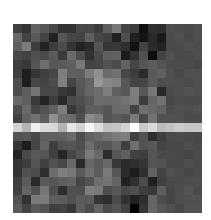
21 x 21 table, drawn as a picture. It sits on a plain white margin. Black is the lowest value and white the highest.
Row 12 differs from the rows beside it. The right part is calmer, past a seam about 80% of the way across. The centre is the ninth with the highest average. Streaks run across, left to right. There are no regular stripes.
